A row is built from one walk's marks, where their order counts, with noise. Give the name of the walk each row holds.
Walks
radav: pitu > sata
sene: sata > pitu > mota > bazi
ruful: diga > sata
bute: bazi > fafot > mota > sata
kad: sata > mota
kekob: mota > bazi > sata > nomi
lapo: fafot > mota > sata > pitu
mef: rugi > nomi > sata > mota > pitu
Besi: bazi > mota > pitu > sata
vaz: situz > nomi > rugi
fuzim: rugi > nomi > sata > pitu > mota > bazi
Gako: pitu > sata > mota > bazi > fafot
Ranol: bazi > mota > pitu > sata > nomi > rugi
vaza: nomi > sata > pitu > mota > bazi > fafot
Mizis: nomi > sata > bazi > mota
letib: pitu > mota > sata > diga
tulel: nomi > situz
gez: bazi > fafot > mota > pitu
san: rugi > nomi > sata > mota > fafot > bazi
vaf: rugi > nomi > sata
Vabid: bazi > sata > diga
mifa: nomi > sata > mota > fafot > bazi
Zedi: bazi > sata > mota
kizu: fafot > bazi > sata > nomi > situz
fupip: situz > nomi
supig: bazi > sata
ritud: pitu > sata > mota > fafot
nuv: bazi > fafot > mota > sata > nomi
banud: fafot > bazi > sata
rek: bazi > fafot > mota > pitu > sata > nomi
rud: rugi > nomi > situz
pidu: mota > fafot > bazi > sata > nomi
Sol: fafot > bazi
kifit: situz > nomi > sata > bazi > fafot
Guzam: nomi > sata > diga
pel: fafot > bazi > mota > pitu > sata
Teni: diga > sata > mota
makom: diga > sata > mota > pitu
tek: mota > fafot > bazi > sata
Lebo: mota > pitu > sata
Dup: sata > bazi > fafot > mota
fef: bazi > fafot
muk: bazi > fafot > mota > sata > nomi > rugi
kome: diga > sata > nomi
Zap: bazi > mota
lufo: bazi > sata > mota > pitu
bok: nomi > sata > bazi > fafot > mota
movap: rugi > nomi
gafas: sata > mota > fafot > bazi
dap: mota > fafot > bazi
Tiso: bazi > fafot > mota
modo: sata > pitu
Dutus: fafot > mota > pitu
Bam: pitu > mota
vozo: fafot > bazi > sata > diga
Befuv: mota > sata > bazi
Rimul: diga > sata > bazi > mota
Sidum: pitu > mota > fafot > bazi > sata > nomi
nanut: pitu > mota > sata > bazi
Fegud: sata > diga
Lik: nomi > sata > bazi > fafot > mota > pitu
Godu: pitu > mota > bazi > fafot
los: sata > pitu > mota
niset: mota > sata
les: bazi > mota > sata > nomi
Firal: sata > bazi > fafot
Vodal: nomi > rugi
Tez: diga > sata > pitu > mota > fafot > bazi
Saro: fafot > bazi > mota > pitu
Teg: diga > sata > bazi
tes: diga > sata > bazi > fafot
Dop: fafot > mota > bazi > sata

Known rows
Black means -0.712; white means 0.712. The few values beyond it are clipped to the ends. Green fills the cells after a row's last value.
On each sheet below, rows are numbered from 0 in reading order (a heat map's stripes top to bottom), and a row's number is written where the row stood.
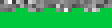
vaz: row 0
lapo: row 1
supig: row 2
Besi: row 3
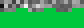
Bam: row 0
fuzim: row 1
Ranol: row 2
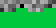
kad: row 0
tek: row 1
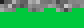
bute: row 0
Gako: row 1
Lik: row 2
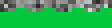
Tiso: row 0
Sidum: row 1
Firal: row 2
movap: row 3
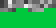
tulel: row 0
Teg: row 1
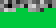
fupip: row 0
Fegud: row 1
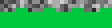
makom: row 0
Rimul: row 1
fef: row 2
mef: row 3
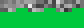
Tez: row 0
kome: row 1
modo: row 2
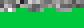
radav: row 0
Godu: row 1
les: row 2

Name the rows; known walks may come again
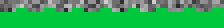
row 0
ritud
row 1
tes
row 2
mef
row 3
Rimul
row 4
Saro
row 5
vozo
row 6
kekob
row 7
muk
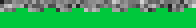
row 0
sene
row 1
rek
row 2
Teni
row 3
pel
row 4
lapo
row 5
modo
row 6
los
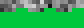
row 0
Mizis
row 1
Fegud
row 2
Firal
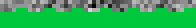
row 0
vaza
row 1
tek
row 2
pidu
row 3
fupip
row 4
lufo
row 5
banud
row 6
san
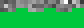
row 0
Dup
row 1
nuv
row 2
vaz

